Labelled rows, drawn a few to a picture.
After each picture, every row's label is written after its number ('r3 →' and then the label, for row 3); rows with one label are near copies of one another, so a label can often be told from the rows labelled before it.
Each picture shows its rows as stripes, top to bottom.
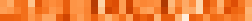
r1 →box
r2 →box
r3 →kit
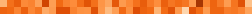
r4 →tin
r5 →kit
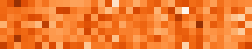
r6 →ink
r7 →kit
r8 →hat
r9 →tin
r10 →hat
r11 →ink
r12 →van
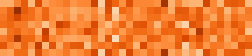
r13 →box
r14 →ink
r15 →ink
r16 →kit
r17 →tin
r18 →ink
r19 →van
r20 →box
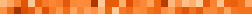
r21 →box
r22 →ink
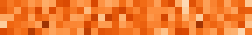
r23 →kit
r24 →van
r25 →box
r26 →tin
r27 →hat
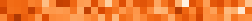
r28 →kit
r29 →hat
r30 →ink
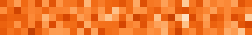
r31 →van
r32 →ink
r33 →kit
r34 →van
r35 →hat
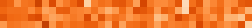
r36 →van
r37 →kit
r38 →hat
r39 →tin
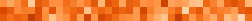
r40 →box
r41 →van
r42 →hat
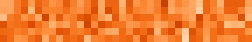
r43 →box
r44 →box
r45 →tin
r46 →hat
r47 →kit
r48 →van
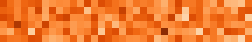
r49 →hat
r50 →van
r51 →kit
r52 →ink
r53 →box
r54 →hat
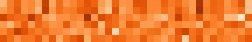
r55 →tin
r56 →tin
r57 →hat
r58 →box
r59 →ink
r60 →van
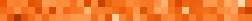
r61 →hat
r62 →van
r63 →ink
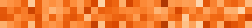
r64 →box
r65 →hat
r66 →van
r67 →box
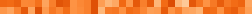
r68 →kit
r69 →box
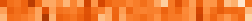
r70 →hat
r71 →tin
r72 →tin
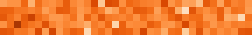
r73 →box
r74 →kit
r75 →hat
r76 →ink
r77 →van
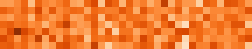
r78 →box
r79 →van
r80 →box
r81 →kit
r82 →ink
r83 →van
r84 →kit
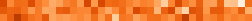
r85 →hat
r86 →kit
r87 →ink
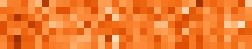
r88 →tin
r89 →kit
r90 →ink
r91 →hat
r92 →van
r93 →ink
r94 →ink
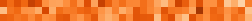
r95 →hat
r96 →tin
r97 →kit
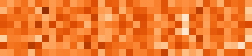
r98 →box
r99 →tin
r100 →kit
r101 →van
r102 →kit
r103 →tin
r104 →hat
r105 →box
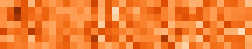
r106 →box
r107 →ink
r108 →ink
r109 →box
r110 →hat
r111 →box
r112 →kit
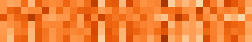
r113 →box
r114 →tin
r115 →hat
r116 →box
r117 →box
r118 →box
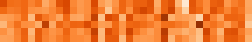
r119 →kit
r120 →kit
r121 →box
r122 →tin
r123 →box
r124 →box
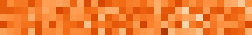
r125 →hat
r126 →kit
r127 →box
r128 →van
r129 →box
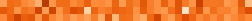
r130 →tin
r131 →van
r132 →ink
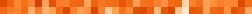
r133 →van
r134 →kit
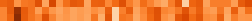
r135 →van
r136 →ink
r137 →ink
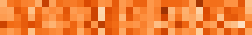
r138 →tin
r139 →box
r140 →box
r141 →hat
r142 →box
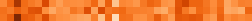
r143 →ink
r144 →hat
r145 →ink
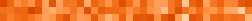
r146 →van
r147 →hat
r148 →kit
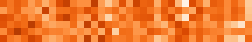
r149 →kit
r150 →tin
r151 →kit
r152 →hat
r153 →ink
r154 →hat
